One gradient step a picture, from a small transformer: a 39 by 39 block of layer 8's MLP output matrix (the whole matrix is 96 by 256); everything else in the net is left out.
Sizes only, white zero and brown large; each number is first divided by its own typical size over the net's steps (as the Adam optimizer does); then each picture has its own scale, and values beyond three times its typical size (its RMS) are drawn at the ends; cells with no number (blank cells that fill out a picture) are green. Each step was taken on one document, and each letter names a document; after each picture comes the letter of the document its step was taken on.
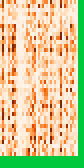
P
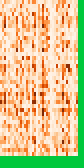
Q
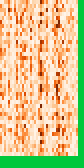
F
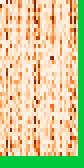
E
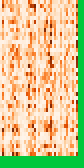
P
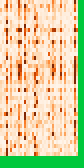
E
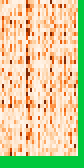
E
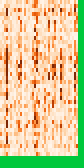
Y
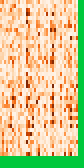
E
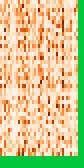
Q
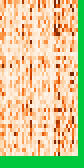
F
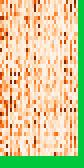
E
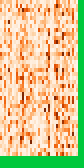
F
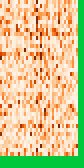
F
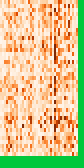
Q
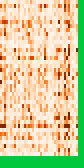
F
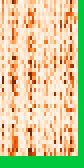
P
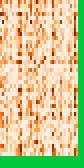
Y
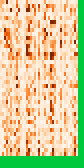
E
